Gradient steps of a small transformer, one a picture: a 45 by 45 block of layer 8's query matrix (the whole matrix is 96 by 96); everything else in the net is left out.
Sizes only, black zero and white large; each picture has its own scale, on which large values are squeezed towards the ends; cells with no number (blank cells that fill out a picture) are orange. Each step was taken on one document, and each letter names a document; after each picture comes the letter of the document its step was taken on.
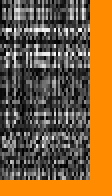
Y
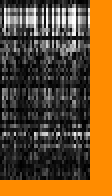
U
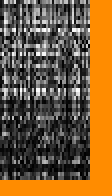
U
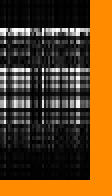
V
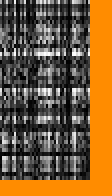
U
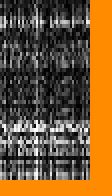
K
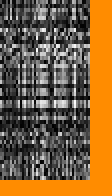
Y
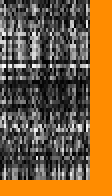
K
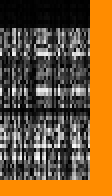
U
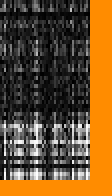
K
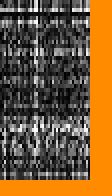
K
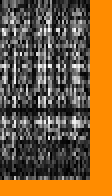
U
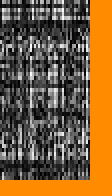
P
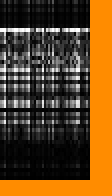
V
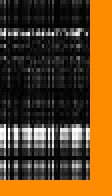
V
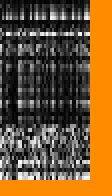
Y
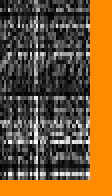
K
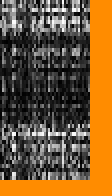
P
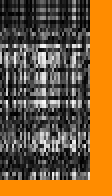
Y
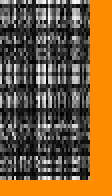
U
